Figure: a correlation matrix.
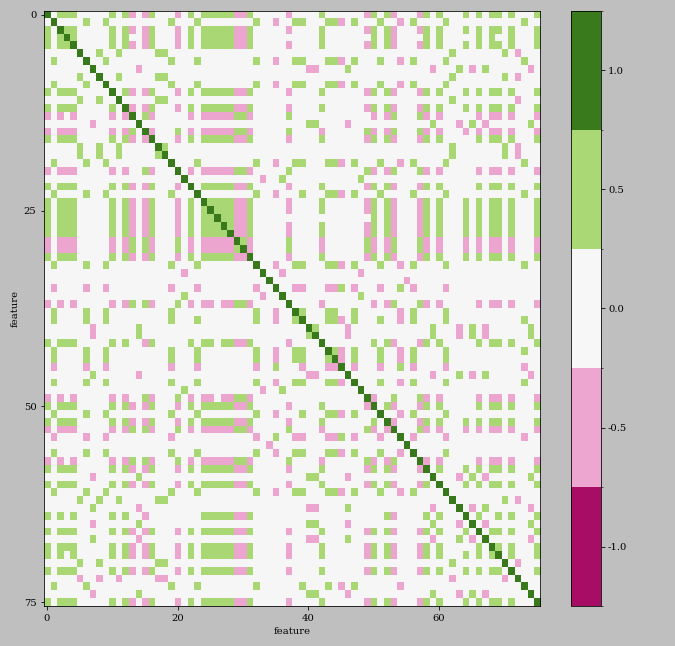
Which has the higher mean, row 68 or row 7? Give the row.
68
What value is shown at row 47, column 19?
0.5
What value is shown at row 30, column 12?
-0.5
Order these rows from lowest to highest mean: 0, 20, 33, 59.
20, 33, 59, 0
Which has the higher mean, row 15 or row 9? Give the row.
9
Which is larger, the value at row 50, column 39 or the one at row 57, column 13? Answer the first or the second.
the second
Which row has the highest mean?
3
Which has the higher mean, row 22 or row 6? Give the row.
22
